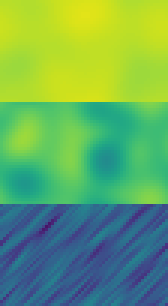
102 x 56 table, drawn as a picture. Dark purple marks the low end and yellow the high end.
It is made of 3 by 1 panels. Panel 1,1: very high, smooth, faint in contrast. Panel 2,1: high, smooth. Panel 3,1: low, slanting up to the right.
